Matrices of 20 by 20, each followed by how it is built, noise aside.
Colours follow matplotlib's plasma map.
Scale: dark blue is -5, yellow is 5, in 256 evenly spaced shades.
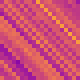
Toeplitz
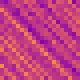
Toeplitz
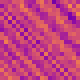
Toeplitz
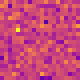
noise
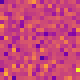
noise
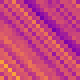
Toeplitz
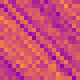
Toeplitz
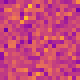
noise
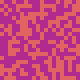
noise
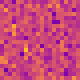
noise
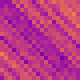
Toeplitz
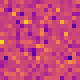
noise
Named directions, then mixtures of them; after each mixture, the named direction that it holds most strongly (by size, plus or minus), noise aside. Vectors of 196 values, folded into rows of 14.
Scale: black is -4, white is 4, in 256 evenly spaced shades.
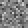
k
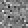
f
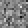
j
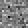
f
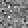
f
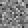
k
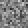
k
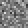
k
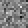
j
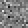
f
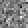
j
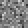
k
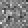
j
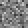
k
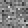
f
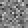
k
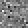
f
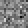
j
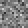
k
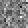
j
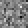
j
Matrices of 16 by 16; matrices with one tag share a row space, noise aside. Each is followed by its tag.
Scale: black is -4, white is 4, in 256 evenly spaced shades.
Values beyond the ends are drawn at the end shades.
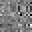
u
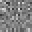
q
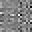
u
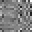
u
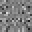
q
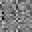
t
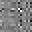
u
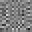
q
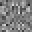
q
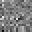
t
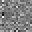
t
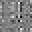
u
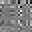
u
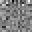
q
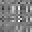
u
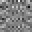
q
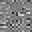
q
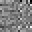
u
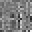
u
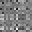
t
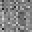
t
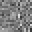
u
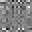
q
